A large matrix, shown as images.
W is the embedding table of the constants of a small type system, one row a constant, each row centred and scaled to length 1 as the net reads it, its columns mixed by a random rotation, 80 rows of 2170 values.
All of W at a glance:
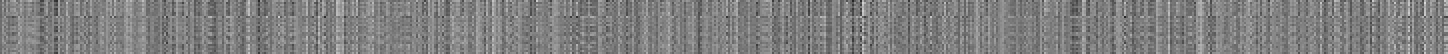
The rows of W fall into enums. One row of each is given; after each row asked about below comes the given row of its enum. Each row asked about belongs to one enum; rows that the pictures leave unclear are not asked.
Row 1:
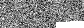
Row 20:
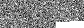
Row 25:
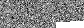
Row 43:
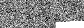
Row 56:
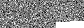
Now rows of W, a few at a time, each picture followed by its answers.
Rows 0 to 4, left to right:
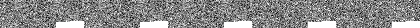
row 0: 1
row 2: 1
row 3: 20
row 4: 20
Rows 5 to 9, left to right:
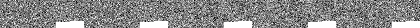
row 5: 56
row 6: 56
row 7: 43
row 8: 1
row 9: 20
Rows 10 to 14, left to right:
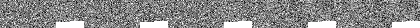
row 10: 56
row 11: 25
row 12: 56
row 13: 1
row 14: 1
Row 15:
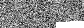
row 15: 1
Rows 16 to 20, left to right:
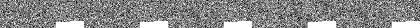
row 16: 56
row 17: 56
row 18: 20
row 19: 43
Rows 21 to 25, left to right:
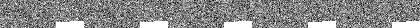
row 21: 20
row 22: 20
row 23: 1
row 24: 25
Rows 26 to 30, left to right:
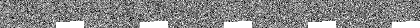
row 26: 25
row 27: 43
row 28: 56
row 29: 25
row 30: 56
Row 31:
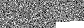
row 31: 56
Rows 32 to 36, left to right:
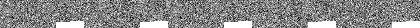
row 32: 25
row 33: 1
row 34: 25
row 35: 43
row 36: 56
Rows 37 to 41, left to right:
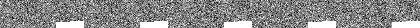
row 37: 25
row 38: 25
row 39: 1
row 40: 56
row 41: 43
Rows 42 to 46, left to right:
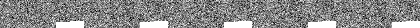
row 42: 25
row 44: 1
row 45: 1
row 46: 43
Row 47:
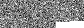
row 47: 20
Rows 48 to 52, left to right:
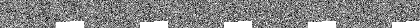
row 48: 43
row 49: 25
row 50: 25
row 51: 56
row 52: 25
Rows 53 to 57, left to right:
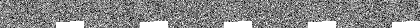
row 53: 25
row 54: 43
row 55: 56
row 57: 1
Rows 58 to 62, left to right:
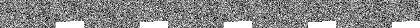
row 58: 43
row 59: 20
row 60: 43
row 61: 25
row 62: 1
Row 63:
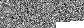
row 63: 25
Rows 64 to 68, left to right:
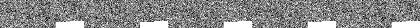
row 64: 43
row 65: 25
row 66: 20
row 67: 20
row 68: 43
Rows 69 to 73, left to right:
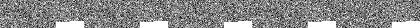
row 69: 20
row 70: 20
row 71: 25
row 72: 20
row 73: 56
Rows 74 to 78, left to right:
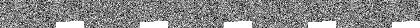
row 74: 1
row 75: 56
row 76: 43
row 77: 25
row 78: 1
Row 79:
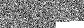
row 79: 20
